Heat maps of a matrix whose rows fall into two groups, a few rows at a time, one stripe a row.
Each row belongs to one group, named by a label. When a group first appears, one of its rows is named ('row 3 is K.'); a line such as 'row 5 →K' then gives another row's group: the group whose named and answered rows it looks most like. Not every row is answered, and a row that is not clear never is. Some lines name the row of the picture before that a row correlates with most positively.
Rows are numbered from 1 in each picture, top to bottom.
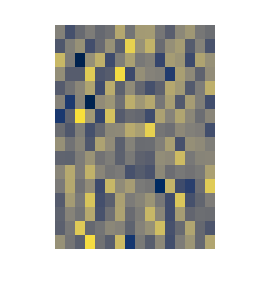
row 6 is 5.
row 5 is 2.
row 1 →5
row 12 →2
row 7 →2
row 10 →2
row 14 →5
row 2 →5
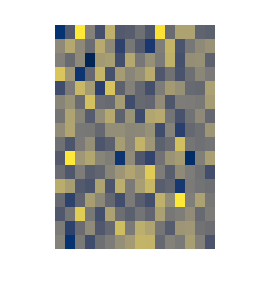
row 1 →2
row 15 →5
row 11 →5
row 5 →2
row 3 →5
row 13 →2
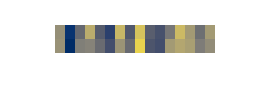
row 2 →5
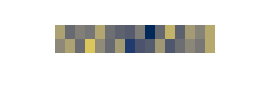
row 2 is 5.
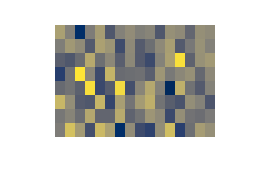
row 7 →5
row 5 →5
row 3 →2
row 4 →2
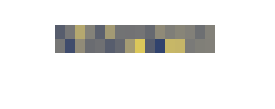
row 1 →2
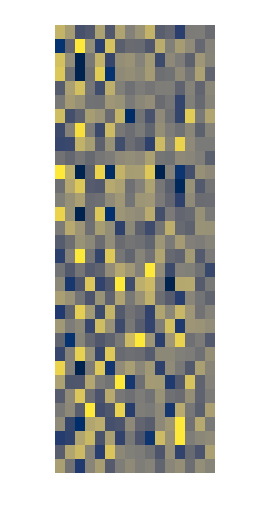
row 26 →5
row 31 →2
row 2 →2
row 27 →2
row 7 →5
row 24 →2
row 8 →2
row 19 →5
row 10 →5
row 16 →2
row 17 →2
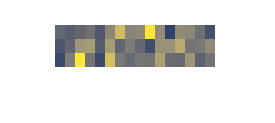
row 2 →2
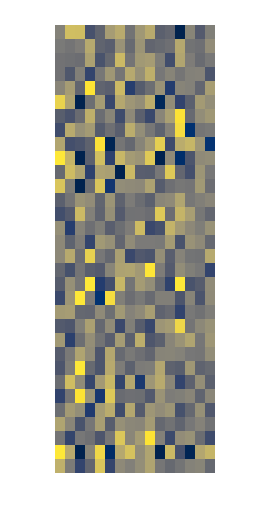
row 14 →2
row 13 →2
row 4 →5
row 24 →2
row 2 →5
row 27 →2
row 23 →5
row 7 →2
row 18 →5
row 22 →2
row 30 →5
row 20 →2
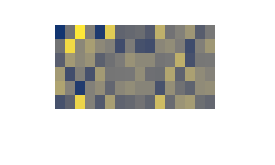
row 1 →2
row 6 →2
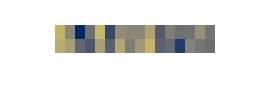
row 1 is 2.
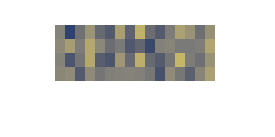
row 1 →5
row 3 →5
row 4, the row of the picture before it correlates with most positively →1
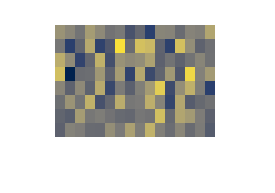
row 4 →5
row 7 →2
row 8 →5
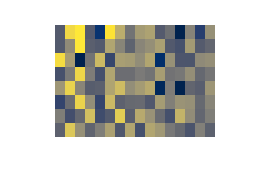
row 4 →2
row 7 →5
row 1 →2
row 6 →2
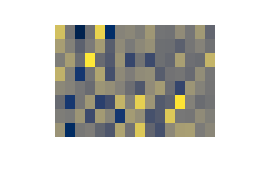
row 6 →5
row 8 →5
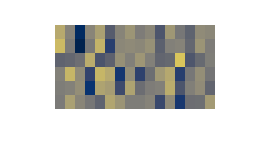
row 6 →2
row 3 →5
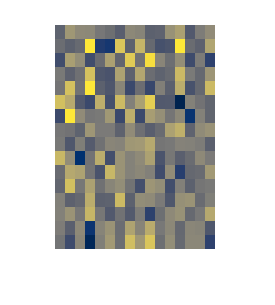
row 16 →5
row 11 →2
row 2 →5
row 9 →5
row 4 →5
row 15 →5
